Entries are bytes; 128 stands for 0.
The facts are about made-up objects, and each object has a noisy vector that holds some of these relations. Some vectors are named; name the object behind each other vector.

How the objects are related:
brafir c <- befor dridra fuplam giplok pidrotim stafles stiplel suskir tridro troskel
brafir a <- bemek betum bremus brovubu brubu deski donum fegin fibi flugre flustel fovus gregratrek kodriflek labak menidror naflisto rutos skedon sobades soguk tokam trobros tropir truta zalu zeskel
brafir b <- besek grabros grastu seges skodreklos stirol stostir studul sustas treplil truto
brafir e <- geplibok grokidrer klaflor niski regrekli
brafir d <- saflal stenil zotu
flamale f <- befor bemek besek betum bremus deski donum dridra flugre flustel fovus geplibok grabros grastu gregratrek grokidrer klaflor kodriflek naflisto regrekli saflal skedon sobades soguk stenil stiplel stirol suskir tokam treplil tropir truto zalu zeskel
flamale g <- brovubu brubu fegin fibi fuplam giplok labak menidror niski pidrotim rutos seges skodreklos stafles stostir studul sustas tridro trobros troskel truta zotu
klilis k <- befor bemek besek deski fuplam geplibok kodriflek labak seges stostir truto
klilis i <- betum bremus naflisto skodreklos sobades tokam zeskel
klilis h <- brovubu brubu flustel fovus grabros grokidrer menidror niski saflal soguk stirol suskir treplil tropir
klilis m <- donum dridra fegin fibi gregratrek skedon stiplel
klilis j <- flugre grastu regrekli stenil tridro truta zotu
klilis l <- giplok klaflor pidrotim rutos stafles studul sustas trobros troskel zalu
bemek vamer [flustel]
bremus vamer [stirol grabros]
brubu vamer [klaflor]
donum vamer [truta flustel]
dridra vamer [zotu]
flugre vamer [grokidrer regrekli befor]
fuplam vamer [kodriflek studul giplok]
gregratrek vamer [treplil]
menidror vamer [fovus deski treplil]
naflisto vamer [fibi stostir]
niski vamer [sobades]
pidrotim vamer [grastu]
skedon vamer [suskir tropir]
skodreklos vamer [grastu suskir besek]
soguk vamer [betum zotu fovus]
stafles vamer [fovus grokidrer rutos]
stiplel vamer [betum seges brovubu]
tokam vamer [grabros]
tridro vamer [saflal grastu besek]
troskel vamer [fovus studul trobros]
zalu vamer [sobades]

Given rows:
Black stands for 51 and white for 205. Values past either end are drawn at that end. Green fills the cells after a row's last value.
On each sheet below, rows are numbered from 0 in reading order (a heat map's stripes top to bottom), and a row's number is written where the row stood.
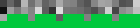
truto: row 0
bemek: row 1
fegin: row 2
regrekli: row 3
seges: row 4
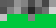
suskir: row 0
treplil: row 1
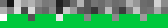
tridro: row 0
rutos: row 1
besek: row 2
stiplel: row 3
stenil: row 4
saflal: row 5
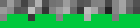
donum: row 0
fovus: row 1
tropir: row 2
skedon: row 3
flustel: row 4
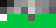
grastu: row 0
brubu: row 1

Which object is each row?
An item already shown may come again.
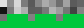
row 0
niski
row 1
klaflor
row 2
flugre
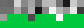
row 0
saflal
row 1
zotu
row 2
pidrotim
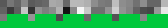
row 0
dridra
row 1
befor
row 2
zotu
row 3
truta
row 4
brovubu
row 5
sustas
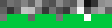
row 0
dridra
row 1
gregratrek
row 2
studul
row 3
grastu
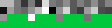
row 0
zalu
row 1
skodreklos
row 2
kodriflek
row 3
deski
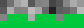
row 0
geplibok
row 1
skedon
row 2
klaflor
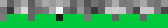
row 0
giplok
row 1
grokidrer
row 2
menidror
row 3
dridra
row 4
labak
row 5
labak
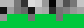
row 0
zalu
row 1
sobades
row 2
fuplam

